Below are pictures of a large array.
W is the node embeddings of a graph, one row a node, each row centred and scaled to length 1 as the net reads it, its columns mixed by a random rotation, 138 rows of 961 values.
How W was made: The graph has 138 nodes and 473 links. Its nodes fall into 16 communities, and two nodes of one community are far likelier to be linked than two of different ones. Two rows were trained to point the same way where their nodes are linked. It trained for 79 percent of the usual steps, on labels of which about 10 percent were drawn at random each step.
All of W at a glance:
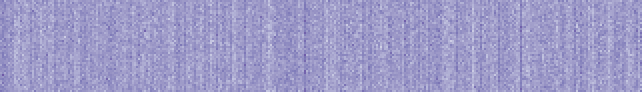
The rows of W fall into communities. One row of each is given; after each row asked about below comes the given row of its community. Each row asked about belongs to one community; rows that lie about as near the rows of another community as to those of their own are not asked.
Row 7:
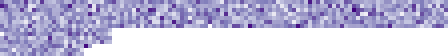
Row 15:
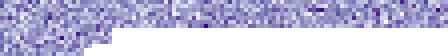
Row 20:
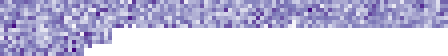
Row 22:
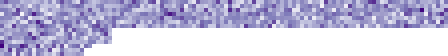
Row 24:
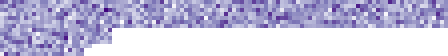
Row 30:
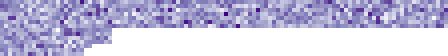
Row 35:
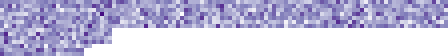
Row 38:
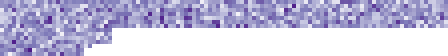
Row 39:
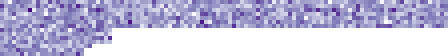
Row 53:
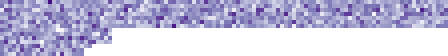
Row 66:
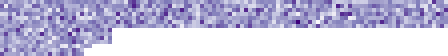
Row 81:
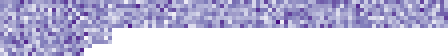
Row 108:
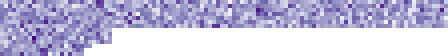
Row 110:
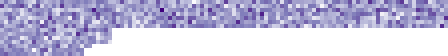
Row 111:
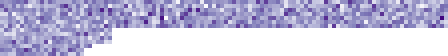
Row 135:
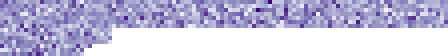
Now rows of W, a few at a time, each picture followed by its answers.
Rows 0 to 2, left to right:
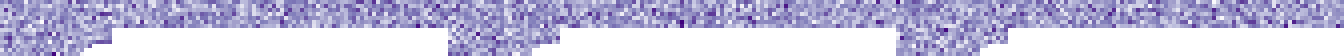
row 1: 39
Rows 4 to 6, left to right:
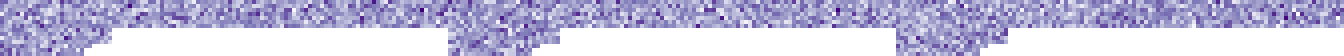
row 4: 22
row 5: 7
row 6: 15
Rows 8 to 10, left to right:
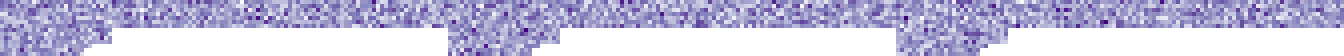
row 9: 108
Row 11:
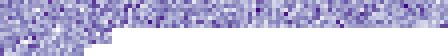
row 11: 53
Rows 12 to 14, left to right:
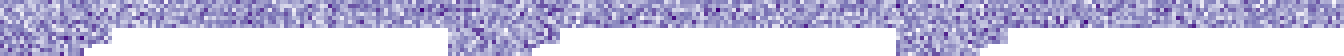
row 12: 24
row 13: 53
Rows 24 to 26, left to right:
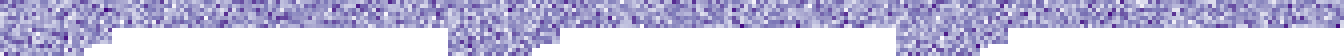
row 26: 108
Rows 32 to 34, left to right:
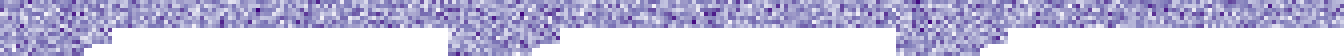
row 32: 66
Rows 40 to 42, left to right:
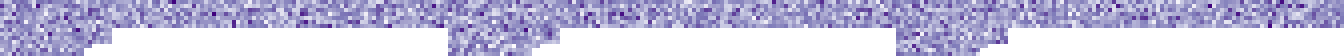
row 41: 22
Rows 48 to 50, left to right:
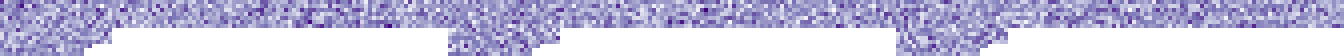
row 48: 66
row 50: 53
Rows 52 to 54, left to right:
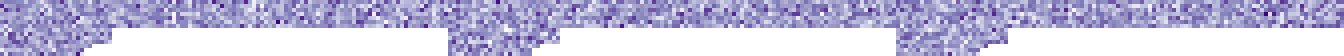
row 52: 81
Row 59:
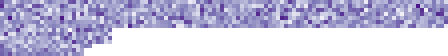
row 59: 66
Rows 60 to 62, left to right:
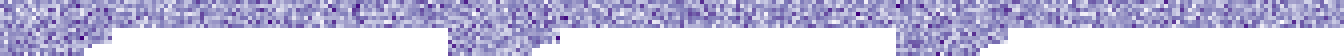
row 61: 39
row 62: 110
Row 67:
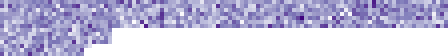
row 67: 35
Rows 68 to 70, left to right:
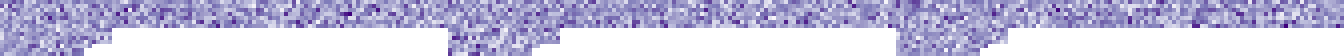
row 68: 53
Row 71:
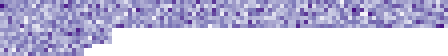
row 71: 30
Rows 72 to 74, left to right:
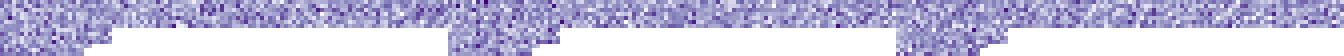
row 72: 20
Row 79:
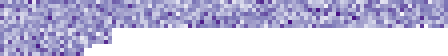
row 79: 15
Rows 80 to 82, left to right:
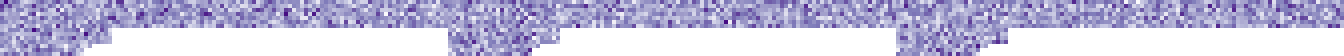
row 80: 135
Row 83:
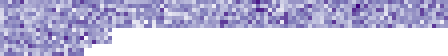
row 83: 24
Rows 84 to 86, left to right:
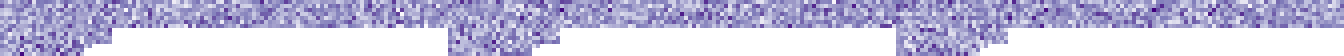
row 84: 15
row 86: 135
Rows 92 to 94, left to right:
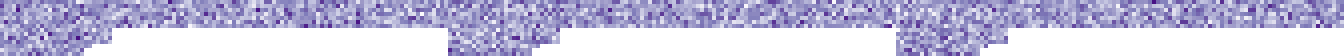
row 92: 81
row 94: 38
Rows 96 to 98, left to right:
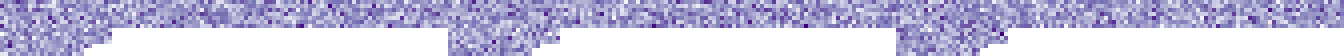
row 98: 15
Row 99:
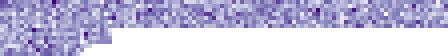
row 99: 135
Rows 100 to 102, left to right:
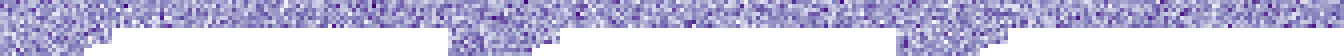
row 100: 111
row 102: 111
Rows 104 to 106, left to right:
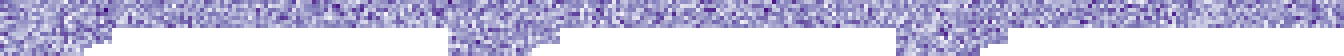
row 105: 7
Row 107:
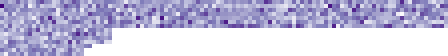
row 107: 111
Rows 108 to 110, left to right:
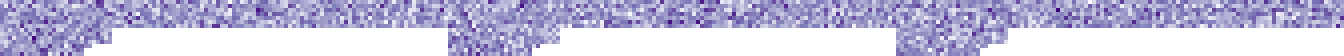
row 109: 24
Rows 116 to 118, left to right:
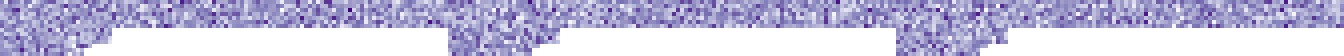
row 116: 30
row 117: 24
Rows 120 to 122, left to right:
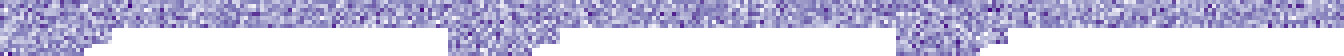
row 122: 66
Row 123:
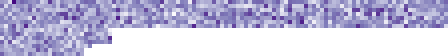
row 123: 39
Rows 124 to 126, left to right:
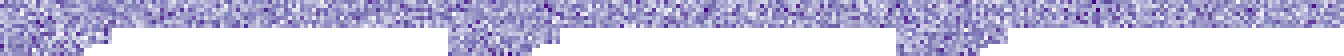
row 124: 110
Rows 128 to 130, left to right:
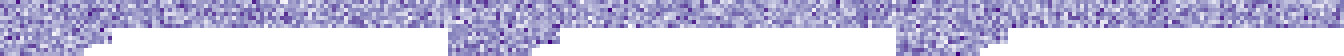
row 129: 20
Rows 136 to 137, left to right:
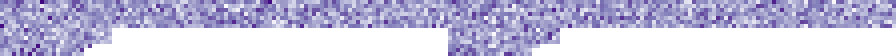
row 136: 135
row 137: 22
